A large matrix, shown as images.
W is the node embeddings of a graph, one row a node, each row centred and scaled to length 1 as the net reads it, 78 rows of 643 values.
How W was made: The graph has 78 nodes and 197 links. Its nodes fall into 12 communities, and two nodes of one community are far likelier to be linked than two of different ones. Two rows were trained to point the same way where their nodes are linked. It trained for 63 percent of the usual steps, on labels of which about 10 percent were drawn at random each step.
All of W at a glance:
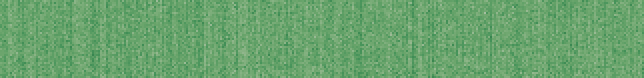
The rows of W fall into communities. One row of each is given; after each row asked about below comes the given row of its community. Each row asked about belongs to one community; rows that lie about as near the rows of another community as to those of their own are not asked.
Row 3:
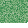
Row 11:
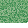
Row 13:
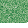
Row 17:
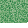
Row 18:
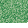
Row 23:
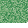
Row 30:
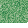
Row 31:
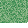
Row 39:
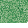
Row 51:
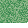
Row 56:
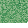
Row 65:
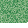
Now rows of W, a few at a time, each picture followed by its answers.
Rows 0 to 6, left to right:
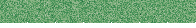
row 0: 39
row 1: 17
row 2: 23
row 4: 17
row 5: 56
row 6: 3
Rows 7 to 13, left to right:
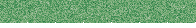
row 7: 18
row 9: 65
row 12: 65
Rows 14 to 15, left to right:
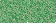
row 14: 11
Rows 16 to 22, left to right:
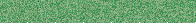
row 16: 11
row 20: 18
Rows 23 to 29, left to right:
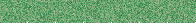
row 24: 39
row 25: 56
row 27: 18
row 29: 30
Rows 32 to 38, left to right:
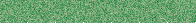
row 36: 13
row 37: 17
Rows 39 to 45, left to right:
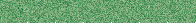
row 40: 56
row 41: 23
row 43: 11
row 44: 13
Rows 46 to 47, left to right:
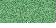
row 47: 23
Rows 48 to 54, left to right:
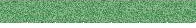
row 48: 65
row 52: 51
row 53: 13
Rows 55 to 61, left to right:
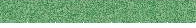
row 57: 11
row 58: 18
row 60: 23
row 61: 51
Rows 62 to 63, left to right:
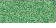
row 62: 56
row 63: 17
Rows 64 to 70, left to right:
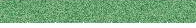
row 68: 56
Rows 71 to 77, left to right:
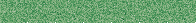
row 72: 65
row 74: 18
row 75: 31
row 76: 11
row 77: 23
